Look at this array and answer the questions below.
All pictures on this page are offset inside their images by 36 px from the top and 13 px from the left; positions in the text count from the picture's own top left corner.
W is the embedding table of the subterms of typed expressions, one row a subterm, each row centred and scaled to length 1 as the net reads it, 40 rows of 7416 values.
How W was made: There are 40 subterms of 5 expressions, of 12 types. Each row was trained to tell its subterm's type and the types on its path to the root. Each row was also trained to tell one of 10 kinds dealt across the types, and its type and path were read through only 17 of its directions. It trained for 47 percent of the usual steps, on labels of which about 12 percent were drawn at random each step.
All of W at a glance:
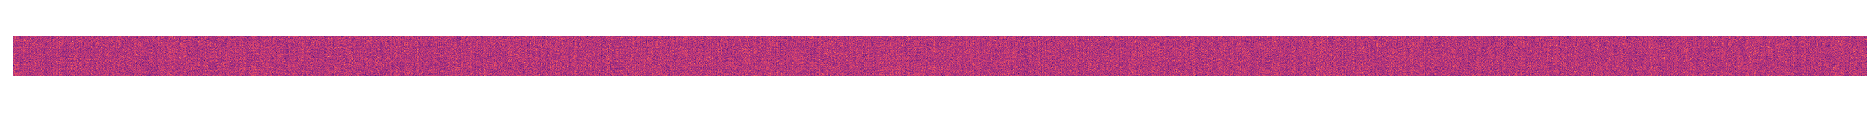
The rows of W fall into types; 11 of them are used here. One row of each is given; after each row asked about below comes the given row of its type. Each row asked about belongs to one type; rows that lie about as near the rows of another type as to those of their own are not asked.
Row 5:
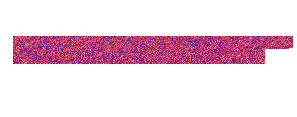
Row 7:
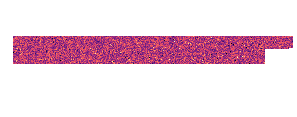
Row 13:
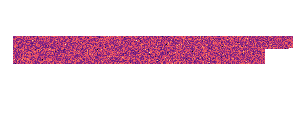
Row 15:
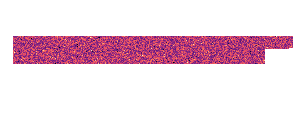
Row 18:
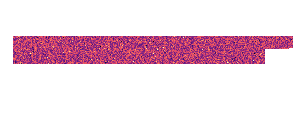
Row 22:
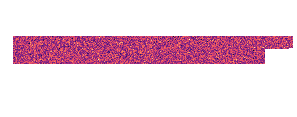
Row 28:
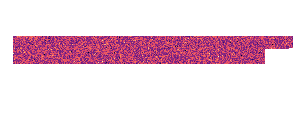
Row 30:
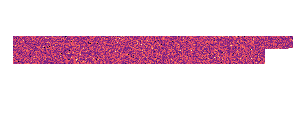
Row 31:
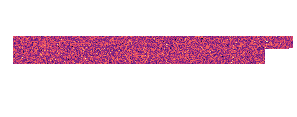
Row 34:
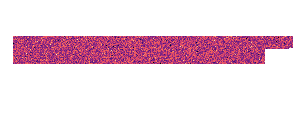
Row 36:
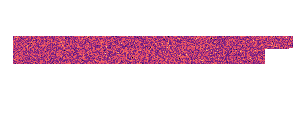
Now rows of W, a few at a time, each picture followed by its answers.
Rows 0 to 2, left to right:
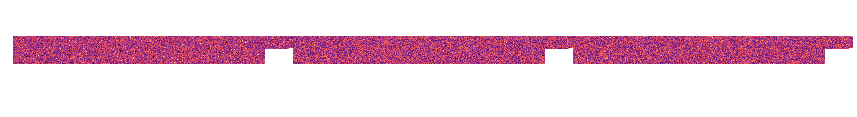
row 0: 30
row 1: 34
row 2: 7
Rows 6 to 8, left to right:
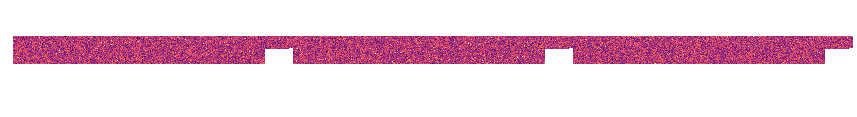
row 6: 34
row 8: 36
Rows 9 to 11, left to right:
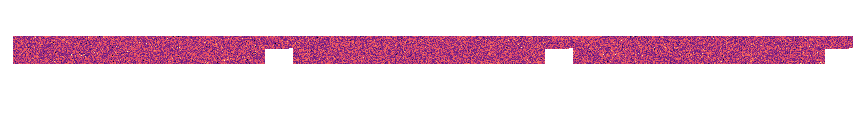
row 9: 34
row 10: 15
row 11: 5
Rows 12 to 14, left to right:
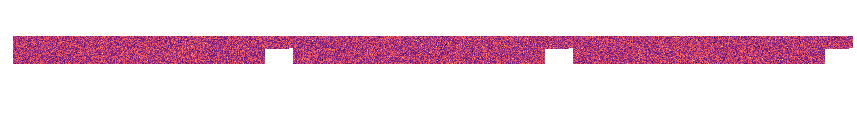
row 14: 36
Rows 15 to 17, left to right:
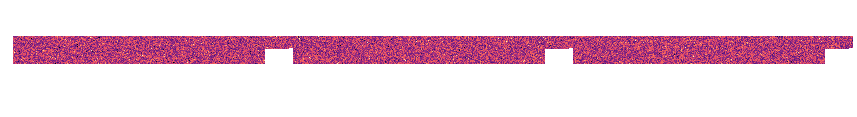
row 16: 13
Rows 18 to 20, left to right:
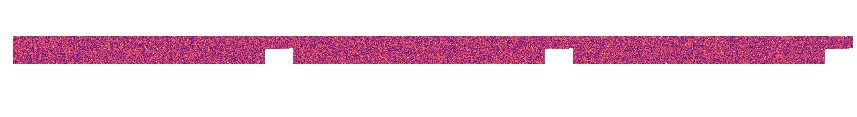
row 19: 15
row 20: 7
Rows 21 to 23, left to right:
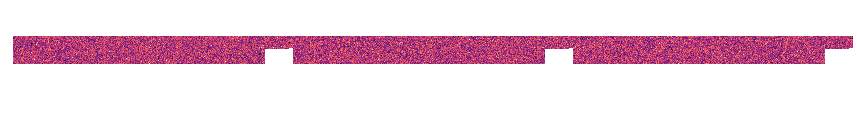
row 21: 13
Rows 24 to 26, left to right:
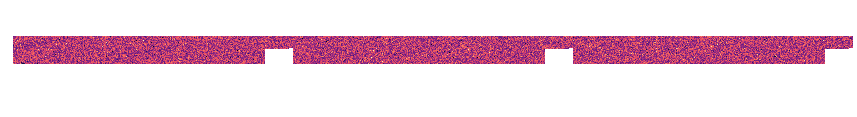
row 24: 13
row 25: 34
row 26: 22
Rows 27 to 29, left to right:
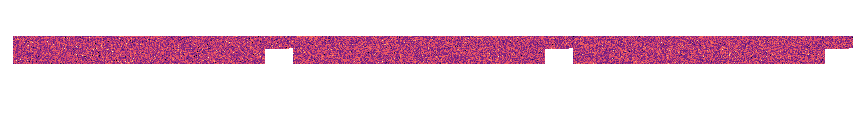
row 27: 22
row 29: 22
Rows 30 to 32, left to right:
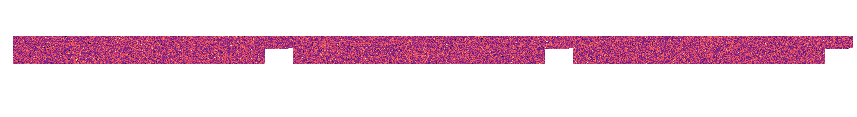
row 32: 22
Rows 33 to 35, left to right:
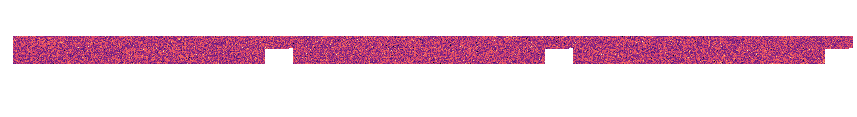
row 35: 15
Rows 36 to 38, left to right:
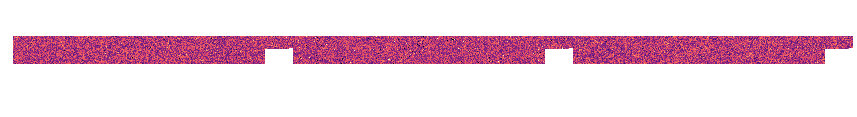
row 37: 28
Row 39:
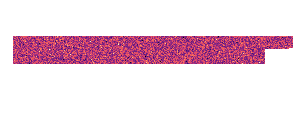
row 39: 36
